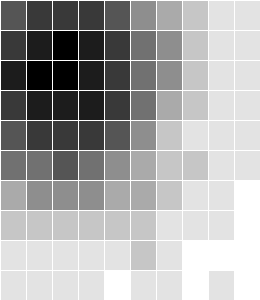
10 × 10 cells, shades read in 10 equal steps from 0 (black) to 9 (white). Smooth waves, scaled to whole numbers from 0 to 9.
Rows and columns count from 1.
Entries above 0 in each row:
10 9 8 10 10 10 10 10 10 10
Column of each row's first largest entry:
9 9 9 9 8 9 10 10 8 5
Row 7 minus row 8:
-1 -2 -2 -2 -1 -1 -1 0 0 0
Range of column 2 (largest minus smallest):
8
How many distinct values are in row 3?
7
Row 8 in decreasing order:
9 8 8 8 7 7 7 7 7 7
